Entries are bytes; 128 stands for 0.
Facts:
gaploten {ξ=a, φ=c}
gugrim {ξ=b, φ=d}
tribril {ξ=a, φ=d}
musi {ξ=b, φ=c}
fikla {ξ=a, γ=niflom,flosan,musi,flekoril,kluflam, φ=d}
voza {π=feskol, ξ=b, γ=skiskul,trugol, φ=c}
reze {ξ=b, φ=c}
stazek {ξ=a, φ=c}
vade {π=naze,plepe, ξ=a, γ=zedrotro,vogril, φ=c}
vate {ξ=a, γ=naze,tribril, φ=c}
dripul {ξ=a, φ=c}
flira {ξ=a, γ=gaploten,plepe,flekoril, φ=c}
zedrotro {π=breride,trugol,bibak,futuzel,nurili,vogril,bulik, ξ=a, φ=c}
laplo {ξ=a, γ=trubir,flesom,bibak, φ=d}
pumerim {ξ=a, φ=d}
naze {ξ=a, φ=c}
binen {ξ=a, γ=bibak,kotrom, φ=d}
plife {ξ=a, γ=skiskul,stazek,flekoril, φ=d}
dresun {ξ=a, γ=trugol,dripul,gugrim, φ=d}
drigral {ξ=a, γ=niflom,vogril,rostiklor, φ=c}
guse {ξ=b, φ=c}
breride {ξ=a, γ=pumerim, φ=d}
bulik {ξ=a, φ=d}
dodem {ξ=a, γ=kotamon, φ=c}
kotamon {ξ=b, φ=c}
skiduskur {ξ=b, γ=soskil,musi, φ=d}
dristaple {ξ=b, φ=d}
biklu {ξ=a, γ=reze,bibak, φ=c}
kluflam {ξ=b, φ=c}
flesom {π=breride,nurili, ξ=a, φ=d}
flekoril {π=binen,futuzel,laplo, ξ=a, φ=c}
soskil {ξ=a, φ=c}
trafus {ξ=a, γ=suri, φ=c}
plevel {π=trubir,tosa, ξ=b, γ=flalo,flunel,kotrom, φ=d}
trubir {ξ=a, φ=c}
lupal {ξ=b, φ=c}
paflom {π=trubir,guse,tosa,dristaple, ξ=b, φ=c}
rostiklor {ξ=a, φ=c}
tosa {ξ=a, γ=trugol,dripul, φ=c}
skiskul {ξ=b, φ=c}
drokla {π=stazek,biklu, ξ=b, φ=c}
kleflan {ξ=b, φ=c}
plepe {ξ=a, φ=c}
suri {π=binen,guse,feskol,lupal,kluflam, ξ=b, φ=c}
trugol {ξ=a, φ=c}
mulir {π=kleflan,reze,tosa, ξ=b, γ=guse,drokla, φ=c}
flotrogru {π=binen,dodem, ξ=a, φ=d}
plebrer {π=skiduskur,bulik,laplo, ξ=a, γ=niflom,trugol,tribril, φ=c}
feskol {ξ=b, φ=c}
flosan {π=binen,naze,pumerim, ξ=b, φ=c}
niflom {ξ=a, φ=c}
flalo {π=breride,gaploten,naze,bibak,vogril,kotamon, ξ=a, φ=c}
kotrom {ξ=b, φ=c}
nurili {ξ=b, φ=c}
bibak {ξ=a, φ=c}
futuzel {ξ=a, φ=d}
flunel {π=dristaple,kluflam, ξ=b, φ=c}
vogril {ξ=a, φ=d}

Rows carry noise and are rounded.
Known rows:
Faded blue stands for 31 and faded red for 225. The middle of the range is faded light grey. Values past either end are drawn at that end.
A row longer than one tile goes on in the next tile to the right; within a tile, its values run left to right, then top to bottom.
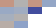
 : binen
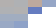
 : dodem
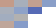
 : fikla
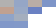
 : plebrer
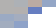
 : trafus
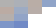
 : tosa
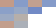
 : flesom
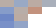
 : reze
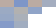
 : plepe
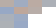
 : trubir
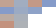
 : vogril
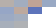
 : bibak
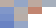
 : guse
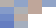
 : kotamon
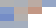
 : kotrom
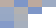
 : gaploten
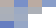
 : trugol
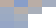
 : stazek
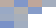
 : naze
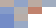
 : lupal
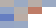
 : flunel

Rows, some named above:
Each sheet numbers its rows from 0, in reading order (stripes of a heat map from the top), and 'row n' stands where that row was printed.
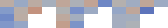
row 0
reze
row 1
dresun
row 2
bibak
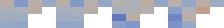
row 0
dripul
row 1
dripul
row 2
mulir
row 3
musi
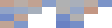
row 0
plevel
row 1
voza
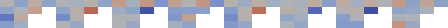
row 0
flosan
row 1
paflom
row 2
breride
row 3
skiduskur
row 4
kleflan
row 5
vade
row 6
biklu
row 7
tribril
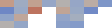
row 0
dristaple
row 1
plebrer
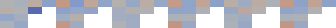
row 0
vade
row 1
flotrogru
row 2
niflom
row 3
tribril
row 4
trubir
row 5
tribril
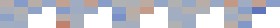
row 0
flekoril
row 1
pumerim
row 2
kotrom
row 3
niflom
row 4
plife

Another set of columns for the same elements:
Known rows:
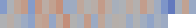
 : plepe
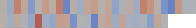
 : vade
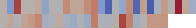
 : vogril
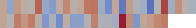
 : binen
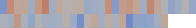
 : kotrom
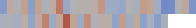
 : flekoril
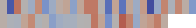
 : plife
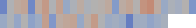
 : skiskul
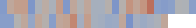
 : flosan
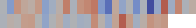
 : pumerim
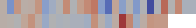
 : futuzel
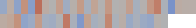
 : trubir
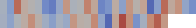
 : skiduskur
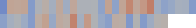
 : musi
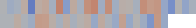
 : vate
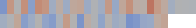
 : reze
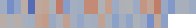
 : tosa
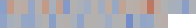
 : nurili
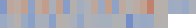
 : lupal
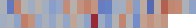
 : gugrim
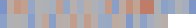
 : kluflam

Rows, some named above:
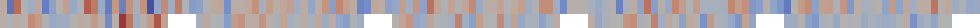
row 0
fikla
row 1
niflom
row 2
bibak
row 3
plebrer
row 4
feskol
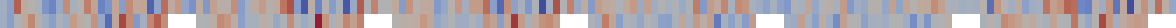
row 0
skiduskur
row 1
flotrogru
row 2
breride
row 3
flunel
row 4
paflom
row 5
tribril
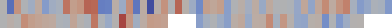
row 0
tribril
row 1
musi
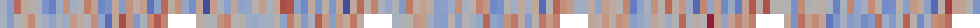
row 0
skiduskur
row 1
dresun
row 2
dristaple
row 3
flesom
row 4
plevel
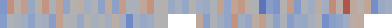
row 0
kotamon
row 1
mulir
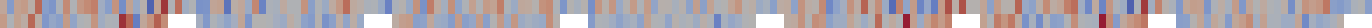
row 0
laplo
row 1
voza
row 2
biklu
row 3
kotamon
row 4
flesom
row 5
binen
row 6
flosan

